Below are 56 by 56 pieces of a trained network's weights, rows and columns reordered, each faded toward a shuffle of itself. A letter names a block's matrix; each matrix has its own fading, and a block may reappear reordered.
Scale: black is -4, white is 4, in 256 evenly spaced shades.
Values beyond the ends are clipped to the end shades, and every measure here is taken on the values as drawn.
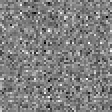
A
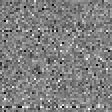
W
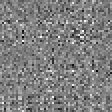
A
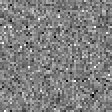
W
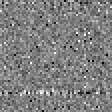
W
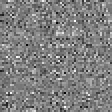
A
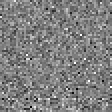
W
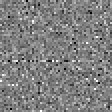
W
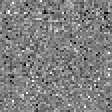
W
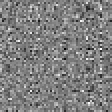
A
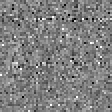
W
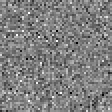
W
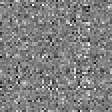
A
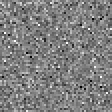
W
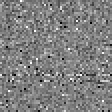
W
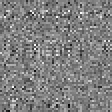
A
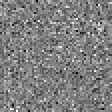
W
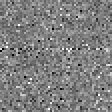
W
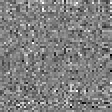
A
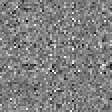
A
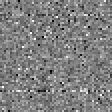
W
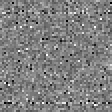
W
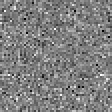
W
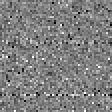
W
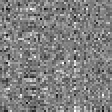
A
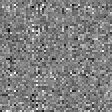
A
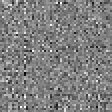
A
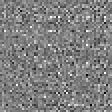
A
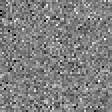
W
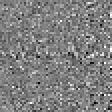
A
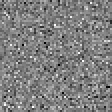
W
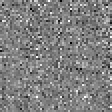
A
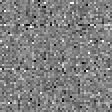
W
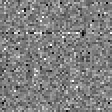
W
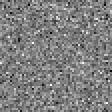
W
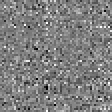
A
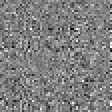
A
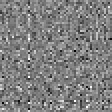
A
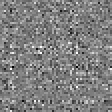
A
